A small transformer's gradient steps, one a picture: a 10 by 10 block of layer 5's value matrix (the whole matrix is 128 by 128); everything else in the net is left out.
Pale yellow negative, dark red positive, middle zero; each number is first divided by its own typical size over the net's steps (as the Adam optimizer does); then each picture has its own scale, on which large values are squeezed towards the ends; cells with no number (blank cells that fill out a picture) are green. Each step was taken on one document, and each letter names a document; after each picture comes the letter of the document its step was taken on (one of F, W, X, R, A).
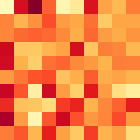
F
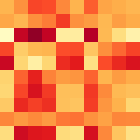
F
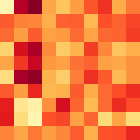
F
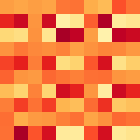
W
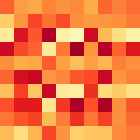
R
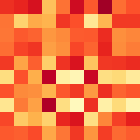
R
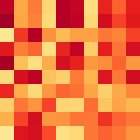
F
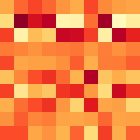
W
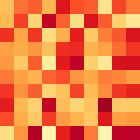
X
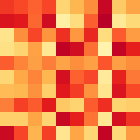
W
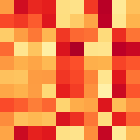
W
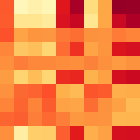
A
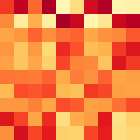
X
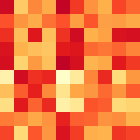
R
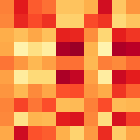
W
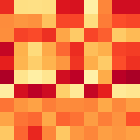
A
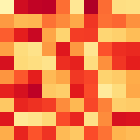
F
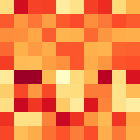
R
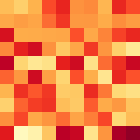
R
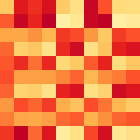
W
